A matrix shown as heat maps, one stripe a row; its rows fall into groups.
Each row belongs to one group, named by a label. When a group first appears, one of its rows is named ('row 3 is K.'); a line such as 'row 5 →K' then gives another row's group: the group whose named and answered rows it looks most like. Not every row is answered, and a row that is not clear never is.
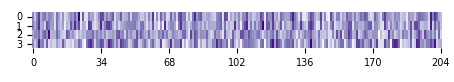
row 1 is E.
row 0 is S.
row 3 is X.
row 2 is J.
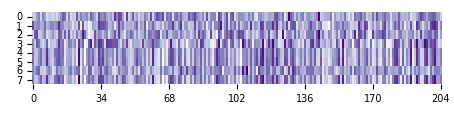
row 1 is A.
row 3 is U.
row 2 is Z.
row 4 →A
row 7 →A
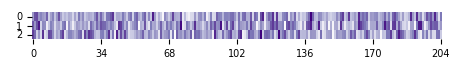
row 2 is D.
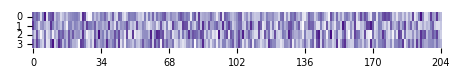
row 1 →D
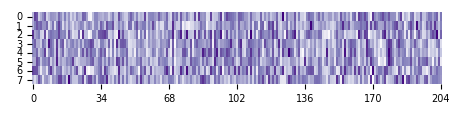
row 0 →Z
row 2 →A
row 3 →D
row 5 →J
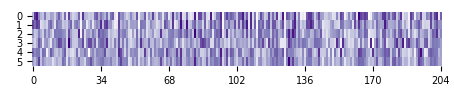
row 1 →E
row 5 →X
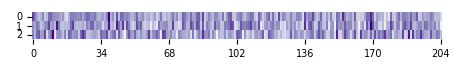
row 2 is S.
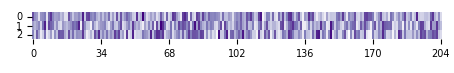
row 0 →D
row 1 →S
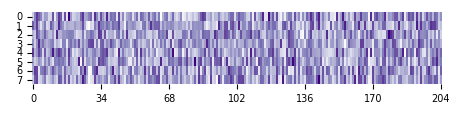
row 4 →A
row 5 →A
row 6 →Z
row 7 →Z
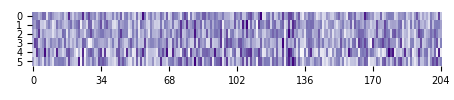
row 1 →E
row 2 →X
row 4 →J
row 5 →A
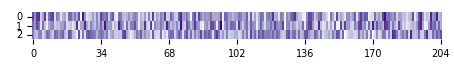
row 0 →S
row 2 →A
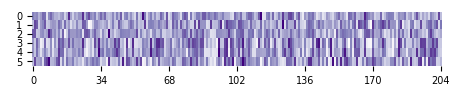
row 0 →D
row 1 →Z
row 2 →D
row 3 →U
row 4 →U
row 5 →J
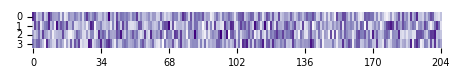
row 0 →D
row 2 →X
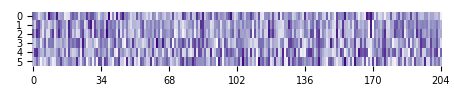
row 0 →D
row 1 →U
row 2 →U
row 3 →S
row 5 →E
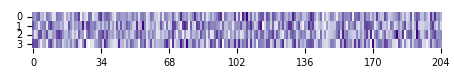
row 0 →E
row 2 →A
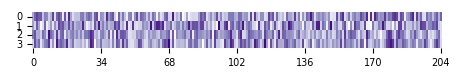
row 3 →J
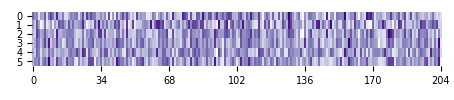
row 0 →D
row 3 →J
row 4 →S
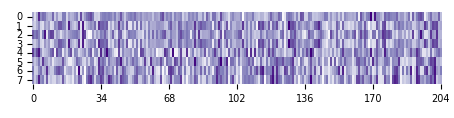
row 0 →X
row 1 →A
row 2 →S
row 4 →E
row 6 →A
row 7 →X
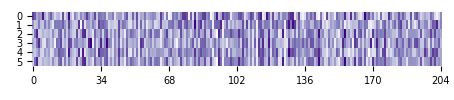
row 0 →D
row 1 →A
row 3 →E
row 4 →A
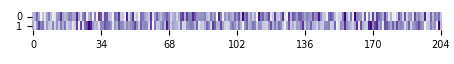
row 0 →E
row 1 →X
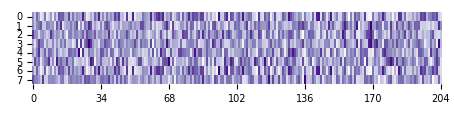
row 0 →U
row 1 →E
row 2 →D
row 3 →X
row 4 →S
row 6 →U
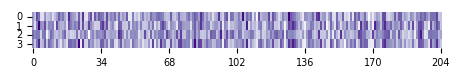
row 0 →U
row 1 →S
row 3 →S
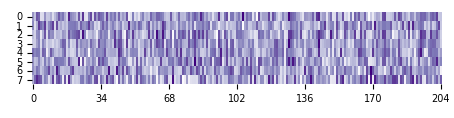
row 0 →U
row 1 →S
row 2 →S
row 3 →X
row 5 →A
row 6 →J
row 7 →Z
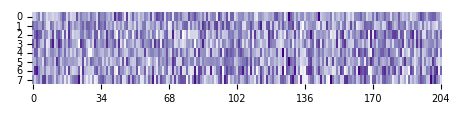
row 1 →D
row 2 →Z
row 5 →J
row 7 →S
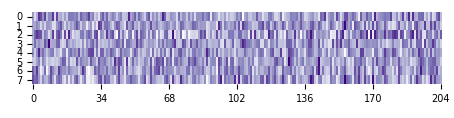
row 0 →S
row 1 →E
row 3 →J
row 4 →S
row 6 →U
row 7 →E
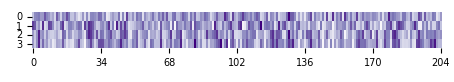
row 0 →J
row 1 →D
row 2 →X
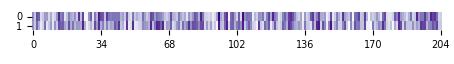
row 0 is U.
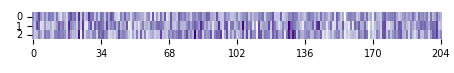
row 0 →S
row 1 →U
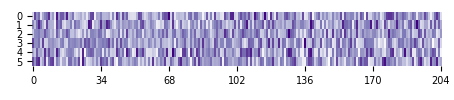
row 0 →J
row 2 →J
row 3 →D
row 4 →J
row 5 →S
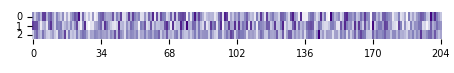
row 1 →E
